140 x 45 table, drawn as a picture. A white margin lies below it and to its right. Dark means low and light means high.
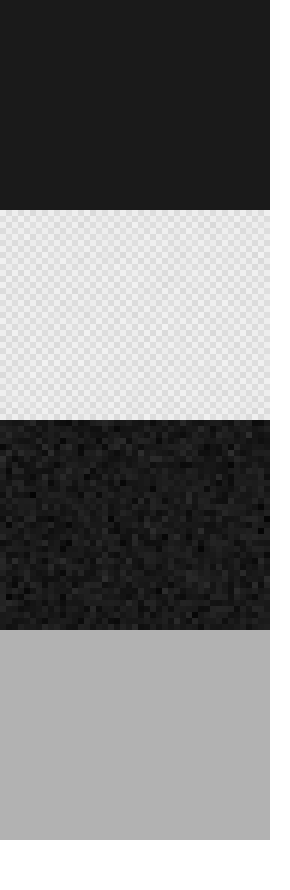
The table splits into 4 rows of 1 panel. Panel 1,1: very low, flat. Panel 2,1: very high, checkered, faint in contrast. Panel 3,1: very low, fine-grained, faint in contrast. Panel 4,1: high, flat.
